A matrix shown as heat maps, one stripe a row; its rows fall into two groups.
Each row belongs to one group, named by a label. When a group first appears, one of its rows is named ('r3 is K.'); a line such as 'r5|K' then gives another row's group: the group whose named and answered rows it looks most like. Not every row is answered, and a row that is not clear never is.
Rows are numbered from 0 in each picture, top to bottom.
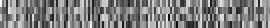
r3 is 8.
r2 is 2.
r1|8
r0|2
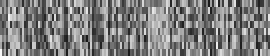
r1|2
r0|8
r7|2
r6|8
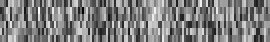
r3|8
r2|2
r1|2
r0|8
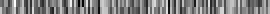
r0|2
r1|2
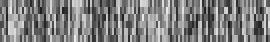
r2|8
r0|8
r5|8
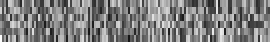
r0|8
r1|8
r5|2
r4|2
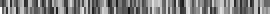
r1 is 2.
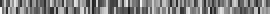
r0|8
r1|2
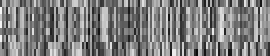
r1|2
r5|2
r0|8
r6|8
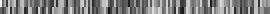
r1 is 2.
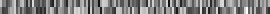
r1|8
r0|2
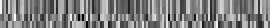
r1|2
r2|2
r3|8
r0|2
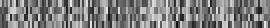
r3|8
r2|2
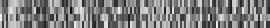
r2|2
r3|8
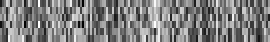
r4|8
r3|2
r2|8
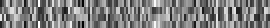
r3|2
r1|8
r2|8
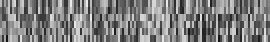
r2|8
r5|8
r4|8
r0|2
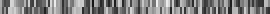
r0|8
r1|8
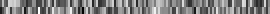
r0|8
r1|2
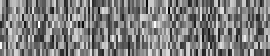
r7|8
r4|8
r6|2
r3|2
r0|8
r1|2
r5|8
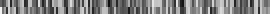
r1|2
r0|2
